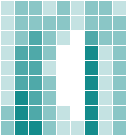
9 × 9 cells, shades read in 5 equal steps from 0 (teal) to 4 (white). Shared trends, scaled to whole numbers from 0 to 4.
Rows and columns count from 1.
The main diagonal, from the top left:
3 2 1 2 4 4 0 3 2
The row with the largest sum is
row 1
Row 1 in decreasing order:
3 3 3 3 2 2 2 2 2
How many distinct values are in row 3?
4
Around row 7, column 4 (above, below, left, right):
2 2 1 4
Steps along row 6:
down same up up same down up down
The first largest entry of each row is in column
1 1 6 5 5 5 5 6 5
